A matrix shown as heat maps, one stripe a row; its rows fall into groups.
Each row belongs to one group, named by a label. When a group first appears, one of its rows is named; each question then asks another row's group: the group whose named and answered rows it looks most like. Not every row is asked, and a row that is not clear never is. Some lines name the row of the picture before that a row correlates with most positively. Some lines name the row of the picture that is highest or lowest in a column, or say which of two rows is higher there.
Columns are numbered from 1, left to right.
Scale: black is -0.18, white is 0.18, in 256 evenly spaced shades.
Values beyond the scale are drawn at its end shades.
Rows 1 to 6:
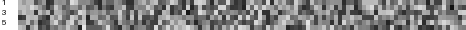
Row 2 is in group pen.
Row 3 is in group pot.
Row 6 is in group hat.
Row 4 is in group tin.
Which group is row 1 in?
pen
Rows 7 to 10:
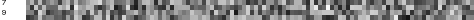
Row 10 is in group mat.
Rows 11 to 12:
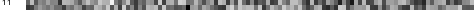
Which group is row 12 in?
mat
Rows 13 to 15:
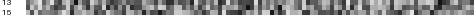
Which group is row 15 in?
tin
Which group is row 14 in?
pen
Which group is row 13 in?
pen
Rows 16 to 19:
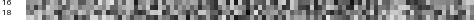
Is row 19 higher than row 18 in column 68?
Yes
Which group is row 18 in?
pen
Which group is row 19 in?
pot
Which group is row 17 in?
pot
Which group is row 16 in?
pot
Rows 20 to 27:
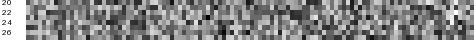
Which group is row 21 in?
pot
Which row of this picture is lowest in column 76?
25
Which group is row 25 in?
mat
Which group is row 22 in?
hat
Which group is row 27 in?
mat
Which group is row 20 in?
pen
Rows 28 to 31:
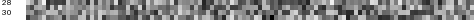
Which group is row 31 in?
mat
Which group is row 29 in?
tin
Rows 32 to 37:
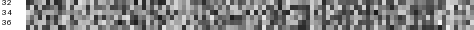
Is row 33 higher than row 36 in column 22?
No
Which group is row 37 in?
hat
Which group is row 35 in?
tin
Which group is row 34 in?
pot
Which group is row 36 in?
tin
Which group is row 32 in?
tin
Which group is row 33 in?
hat
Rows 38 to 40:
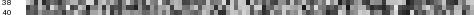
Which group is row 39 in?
mat
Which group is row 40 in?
mat
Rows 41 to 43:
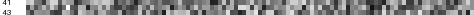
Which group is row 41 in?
pot
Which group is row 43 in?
tin
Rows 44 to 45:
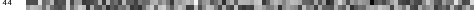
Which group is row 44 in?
mat
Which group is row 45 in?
pen
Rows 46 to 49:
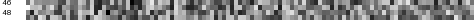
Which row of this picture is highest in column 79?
46
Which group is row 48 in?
tin
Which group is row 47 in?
pen
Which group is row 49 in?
mat
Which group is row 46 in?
pen
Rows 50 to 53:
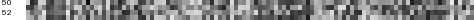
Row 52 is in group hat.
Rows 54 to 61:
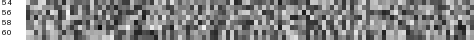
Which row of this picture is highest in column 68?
61
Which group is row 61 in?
pot
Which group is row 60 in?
pot
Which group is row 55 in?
pen
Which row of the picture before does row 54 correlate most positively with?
53
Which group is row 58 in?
pen
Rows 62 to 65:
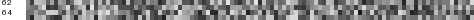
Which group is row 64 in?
pot
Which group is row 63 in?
hat
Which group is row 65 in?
tin
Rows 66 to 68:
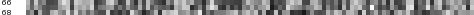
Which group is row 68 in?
hat
